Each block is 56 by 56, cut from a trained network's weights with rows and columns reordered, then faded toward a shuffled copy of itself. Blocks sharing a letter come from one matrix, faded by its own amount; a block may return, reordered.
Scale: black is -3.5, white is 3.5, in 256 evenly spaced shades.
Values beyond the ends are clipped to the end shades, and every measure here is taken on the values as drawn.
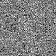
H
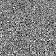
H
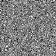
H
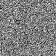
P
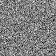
P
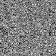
H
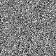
P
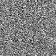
P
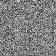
P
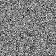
P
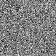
P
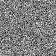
P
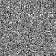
H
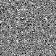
H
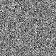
P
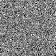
H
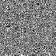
H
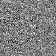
H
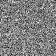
P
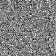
H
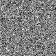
P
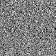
H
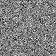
P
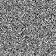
P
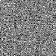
H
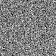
P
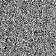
H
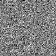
H
